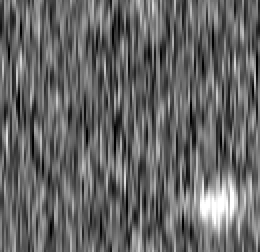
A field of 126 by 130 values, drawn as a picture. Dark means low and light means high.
Grain: streaks running down. Ninth with the highest average: bottom right. Mirror symmetry: none. Bumps: one, in the bottom right.
